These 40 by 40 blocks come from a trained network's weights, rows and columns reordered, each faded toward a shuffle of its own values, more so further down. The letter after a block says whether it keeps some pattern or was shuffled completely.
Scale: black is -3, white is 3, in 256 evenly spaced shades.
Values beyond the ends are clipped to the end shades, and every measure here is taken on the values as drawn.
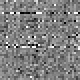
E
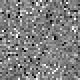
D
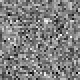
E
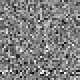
E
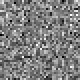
E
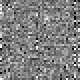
E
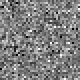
D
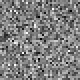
D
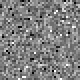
D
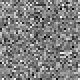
E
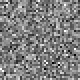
E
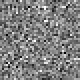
E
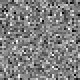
D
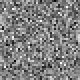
D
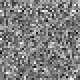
E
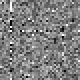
E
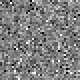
D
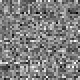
E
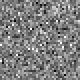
D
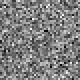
D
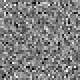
E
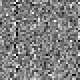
E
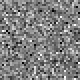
D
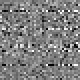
E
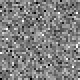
D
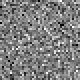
D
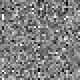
E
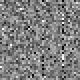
E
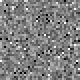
D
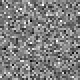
D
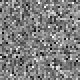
D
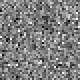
D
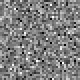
D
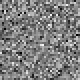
D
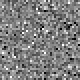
D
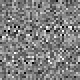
E
